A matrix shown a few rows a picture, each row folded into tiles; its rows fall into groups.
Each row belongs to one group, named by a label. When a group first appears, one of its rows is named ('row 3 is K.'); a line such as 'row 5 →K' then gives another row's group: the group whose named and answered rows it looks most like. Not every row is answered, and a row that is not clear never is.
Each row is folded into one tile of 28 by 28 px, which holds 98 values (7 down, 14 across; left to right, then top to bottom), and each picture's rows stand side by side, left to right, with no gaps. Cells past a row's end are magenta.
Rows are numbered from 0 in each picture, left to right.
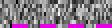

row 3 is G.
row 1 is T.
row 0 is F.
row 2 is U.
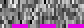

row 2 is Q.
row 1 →G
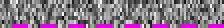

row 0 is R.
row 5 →F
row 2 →U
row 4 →U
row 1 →F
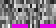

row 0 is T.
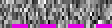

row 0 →Q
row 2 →U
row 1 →R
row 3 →U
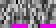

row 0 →G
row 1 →F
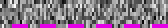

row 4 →U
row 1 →G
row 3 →U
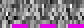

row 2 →U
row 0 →U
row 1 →U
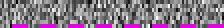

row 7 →Q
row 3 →F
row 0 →T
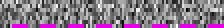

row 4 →F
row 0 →Q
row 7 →G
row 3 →T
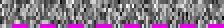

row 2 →R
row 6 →G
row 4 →G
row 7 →U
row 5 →T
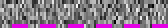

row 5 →T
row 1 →R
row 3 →F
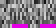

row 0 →G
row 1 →G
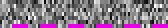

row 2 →U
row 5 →T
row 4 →T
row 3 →R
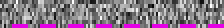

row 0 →T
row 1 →R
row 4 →G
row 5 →T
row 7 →F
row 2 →T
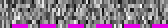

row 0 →T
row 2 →U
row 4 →T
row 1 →F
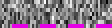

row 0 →G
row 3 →U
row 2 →F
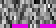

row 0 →F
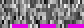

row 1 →F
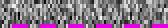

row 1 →G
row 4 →R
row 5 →F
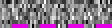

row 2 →T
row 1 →T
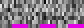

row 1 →G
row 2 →U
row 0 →Q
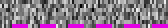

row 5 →R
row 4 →Q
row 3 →Q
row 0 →T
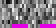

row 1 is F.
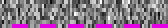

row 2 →U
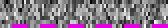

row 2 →U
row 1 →U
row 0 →R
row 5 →U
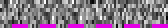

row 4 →T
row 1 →F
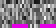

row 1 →T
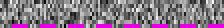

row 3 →U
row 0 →R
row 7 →R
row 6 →T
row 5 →Q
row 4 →Q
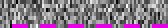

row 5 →G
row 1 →T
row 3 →Q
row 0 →T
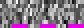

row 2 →F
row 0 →F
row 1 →U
